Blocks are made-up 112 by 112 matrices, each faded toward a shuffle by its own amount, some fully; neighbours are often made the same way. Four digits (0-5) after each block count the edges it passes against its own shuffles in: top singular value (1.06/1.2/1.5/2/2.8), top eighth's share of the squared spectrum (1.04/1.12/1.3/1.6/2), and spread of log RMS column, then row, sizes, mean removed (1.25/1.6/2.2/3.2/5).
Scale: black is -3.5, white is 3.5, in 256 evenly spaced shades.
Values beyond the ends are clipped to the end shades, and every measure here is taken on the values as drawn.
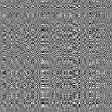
5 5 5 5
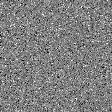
2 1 0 0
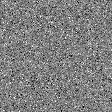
2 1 0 0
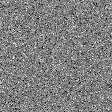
2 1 0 0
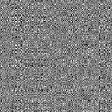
5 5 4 3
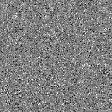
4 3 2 2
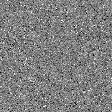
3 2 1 0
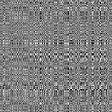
5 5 4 4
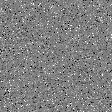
0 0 0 0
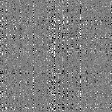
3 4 4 3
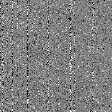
2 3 4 0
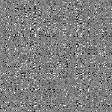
4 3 3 3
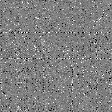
4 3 2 2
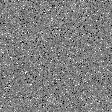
0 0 0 0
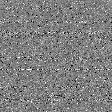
2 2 0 3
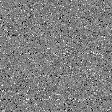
1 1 0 2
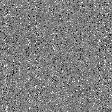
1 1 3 0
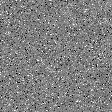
0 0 0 0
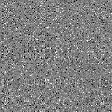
4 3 2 2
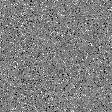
2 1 1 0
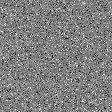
0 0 0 0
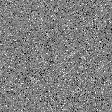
3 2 0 0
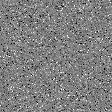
2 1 0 0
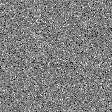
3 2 0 0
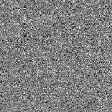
4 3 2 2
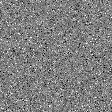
0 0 0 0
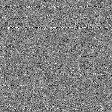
2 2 0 3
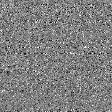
1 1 0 3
